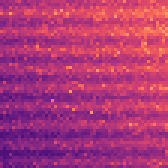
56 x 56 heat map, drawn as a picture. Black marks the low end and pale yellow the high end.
Ninth with the highest average: top right. Odd rows or columns: none. Ninth with the lowest average: bottom left. Slope: up to the top right. Stripes: horizontal, repeating 9 times. Average level on the scale: 50%. Histogram: bell-shaped.
